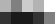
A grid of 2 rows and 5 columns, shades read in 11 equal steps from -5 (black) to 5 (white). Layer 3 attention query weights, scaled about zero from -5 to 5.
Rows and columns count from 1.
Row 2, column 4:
-3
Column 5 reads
5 0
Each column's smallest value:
-3 -4 -4 -3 0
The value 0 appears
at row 1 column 2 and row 2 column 5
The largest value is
5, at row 1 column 5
